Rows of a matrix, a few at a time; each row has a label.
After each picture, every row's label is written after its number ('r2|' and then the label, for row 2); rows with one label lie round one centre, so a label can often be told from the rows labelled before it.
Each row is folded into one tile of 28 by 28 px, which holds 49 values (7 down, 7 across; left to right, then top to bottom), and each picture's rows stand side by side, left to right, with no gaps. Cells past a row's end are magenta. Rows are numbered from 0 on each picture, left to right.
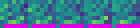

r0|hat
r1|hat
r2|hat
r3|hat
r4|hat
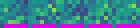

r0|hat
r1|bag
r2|hat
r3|bag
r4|bag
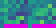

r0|hat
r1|bag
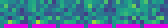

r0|hat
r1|hat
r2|hat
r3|hat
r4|bag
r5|hat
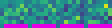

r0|bag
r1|bag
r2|hat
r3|bag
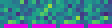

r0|hat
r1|bag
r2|hat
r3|hat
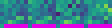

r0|hat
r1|hat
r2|hat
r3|bag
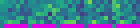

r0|hat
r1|bag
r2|hat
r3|hat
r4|hat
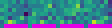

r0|hat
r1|bag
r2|bag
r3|hat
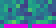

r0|hat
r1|hat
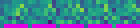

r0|bag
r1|bag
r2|bag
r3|bag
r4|bag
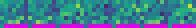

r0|hat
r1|hat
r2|bag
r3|hat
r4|bag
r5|hat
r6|bag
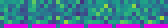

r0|hat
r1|hat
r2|hat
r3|bag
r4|bag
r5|hat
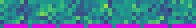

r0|hat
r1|bag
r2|hat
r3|bag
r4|bag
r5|hat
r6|bag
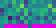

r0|bag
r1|bag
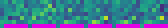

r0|bag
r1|bag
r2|hat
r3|hat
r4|hat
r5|hat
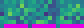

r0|bag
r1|hat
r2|bag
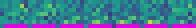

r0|bag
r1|bag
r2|hat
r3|hat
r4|hat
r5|hat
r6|bag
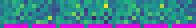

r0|bag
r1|hat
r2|bag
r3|bag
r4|bag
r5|bag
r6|hat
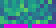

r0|bag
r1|hat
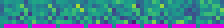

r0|bag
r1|bag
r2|bag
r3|bag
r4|bag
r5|bag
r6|hat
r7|bag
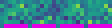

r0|bag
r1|hat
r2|bag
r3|bag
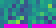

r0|hat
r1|bag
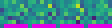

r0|bag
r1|bag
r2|bag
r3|bag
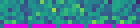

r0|hat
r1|bag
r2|bag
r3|hat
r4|hat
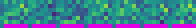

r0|bag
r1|hat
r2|hat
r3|bag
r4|bag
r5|bag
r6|bag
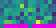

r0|bag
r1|hat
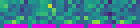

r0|hat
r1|bag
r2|hat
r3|hat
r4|hat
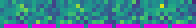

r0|bag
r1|hat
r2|bag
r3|hat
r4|hat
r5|bag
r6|hat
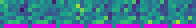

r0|hat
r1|hat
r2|bag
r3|hat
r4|hat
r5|hat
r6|hat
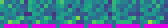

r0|hat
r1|hat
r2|hat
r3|hat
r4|hat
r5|hat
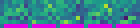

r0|bag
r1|bag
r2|hat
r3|bag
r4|hat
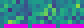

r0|hat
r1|bag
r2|bag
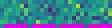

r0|bag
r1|hat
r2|bag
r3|bag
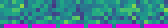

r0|bag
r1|hat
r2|hat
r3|bag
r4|bag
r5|bag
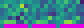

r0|bag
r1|hat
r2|hat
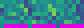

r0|bag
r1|bag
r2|hat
